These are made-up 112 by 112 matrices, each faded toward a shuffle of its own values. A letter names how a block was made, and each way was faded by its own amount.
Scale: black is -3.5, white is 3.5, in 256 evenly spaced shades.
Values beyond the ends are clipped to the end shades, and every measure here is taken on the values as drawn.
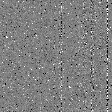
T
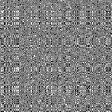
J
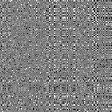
J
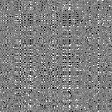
J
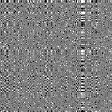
J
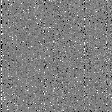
T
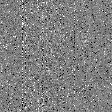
T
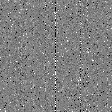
T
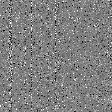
T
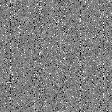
T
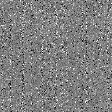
T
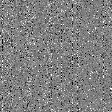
T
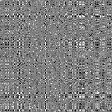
J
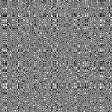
J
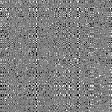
J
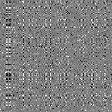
J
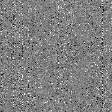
T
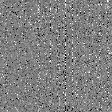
T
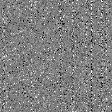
T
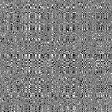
J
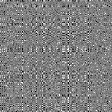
J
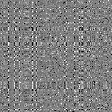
J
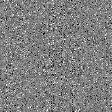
T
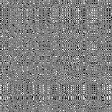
J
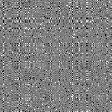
J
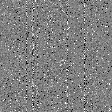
T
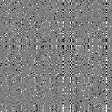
J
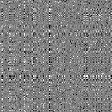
J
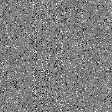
T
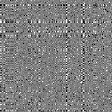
J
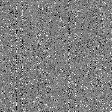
T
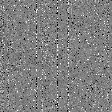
T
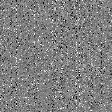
T
